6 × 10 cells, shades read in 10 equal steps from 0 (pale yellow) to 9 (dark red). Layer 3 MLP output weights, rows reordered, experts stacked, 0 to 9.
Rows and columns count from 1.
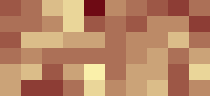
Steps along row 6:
up same down down up down down up down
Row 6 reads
3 7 7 5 1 4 3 2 6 4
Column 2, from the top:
5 5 2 4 2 7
